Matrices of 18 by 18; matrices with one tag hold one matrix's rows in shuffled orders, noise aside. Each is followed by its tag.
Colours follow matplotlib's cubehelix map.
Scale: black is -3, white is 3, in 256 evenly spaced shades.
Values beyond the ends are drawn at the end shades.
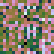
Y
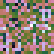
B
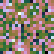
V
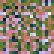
B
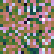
Y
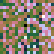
Y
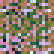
B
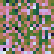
B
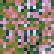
Y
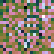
Y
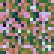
B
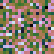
V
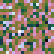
V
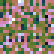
V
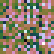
Y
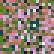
Y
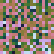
B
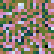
V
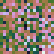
Y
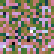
B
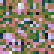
V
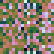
Y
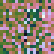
Y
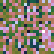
Y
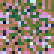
B
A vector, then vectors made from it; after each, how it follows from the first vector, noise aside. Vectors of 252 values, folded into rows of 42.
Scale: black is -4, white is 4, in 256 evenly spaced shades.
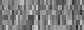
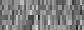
copied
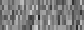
copied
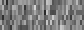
reversed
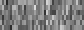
reversed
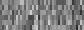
copied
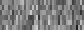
copied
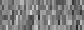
copied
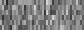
reversed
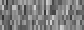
reversed
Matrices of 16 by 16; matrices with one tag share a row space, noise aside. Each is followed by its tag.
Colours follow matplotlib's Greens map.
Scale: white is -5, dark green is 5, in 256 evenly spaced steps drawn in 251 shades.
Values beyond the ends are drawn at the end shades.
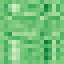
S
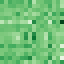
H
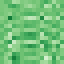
S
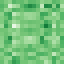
S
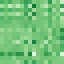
H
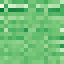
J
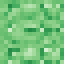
S
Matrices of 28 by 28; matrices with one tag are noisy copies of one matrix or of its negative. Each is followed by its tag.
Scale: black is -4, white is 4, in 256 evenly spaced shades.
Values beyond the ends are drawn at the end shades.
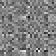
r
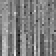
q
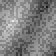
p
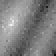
p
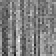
q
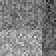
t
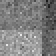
t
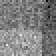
t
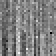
q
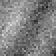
p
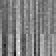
q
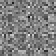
r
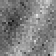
p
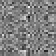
r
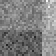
t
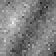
p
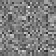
r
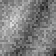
p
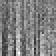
q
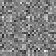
r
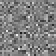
r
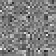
r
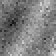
p
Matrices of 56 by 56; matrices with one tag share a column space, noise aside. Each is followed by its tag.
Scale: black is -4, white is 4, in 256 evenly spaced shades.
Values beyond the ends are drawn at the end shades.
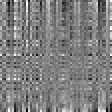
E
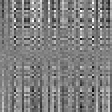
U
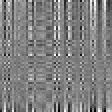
E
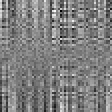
U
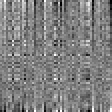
E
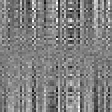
U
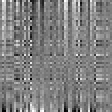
E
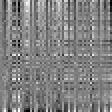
E
